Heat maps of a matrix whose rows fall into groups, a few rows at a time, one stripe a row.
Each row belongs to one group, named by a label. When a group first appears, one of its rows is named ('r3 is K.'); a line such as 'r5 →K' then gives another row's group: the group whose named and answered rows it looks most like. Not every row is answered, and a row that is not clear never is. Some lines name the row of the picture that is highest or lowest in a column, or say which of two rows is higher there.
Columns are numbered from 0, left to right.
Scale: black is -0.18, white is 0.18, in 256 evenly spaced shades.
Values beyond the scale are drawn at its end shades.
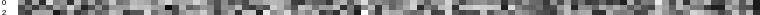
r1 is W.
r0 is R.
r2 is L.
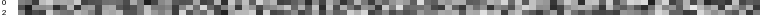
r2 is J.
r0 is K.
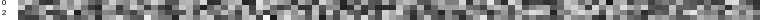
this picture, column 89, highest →1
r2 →L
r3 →L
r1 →K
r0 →W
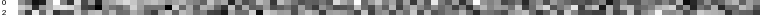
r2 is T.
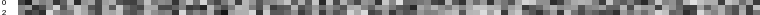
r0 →L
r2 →J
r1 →J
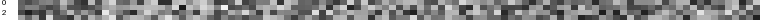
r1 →R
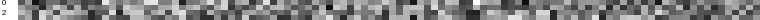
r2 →K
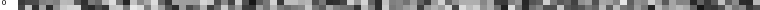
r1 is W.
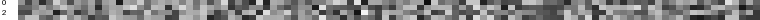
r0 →R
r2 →L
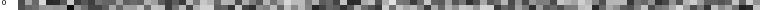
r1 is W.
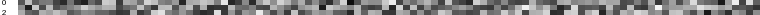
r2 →K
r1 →T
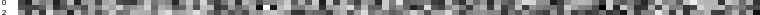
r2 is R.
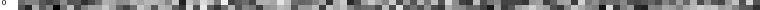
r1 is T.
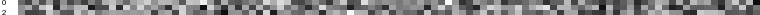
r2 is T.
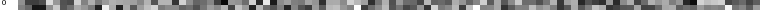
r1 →J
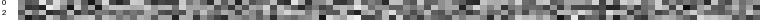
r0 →K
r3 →T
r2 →L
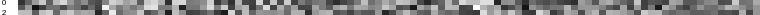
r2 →K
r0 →W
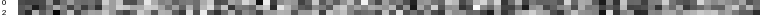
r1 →R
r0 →J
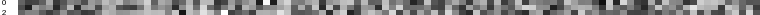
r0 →T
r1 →L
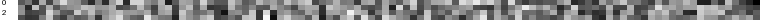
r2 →T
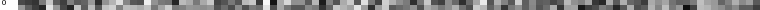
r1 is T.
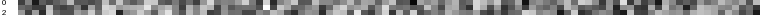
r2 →T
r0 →J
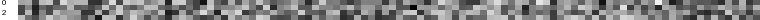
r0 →K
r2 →W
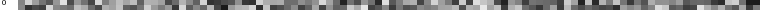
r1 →J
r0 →W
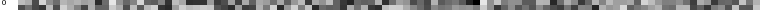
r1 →W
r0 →K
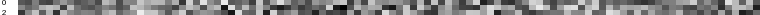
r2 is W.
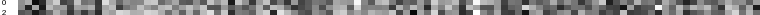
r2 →R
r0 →J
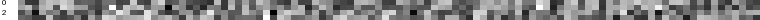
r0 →K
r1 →K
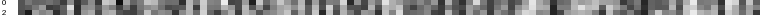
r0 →L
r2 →L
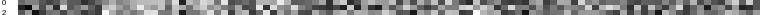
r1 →W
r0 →R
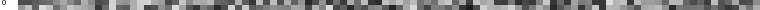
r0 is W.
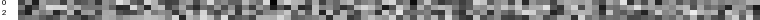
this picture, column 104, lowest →1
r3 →R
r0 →L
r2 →L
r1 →K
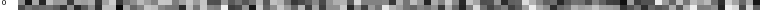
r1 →L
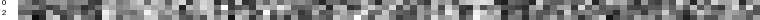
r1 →R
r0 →W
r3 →J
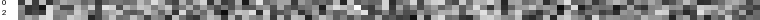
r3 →K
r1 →T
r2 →J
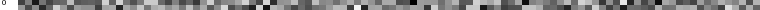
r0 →J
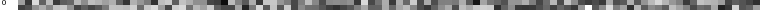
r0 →T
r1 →W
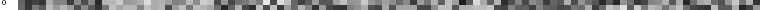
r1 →W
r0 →R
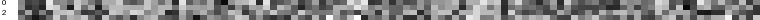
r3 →J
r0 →J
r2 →W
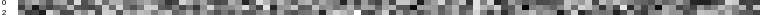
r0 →W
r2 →T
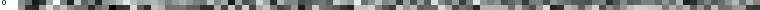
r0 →R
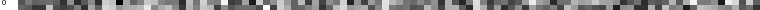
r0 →L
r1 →T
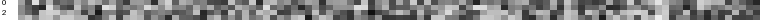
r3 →K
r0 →T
